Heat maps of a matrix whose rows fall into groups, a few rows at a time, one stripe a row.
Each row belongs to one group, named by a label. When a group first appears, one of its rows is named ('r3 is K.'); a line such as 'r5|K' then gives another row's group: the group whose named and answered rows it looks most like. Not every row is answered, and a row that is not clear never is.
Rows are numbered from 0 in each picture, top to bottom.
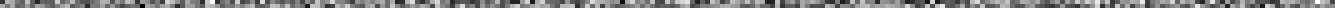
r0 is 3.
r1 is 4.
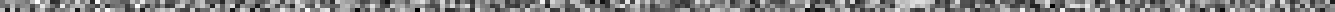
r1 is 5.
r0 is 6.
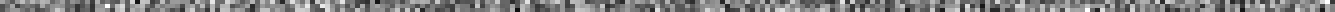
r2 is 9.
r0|6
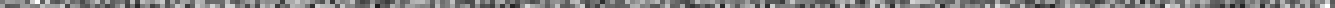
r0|6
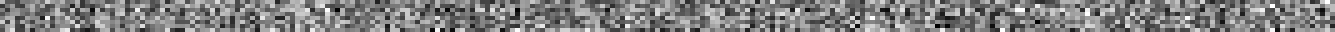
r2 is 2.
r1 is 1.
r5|4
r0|5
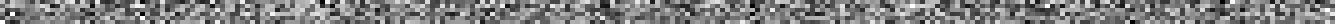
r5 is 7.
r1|6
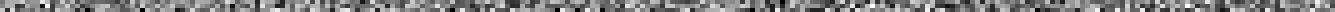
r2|4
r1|3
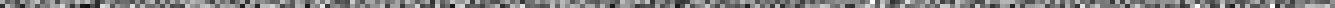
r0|7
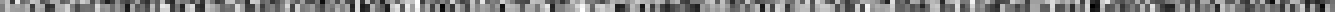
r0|2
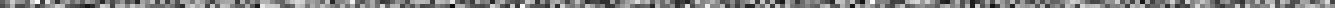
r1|9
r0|6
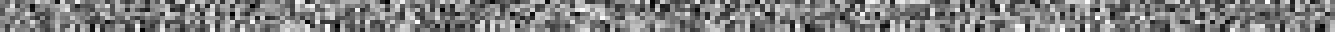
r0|5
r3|3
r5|2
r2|9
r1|9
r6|2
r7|2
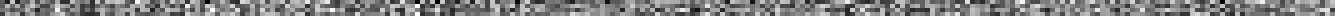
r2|3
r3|9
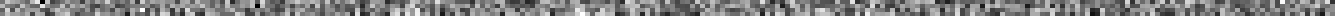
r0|6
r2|2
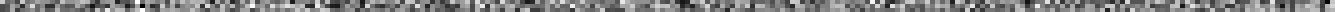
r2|1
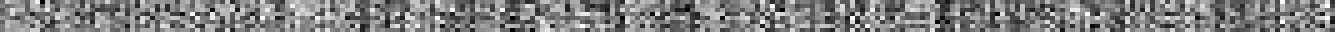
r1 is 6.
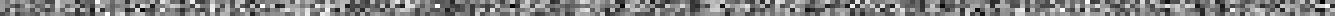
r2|2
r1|3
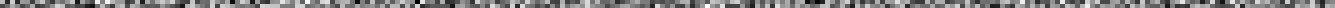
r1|9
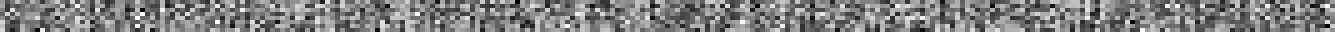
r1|5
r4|5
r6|7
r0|2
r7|7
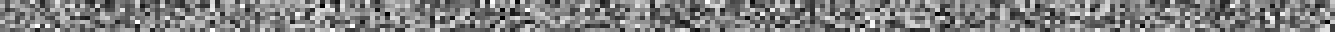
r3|5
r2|5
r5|7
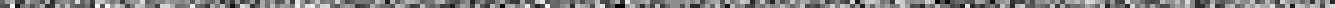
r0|3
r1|1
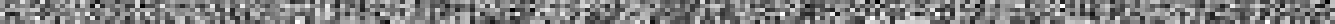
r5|5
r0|7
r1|2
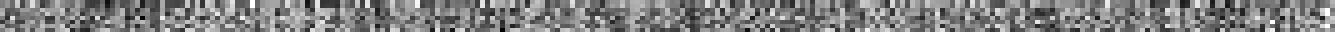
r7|4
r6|5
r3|5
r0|2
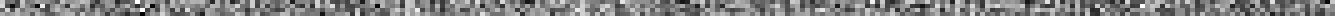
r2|2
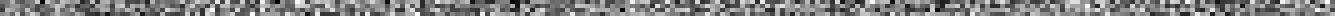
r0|5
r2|3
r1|9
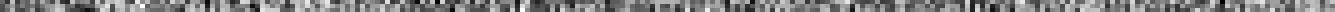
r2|9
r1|9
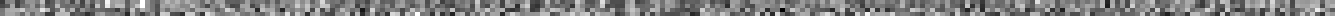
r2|6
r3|4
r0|1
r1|1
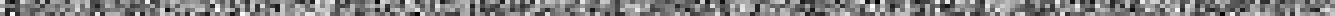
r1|7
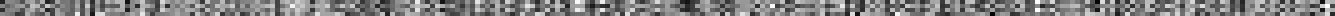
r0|1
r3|3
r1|6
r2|1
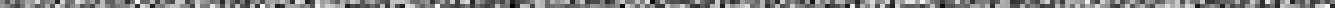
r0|5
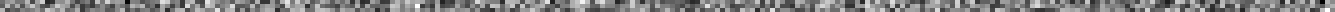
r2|5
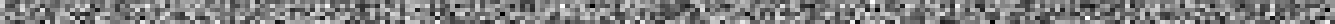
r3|4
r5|3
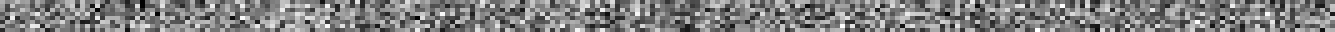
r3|6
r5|9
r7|1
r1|2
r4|1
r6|6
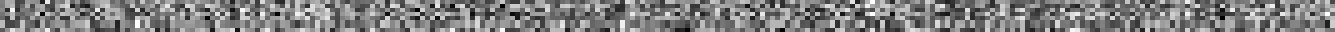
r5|7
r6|7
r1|4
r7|6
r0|3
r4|1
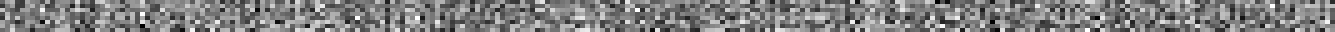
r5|3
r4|9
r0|3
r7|9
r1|1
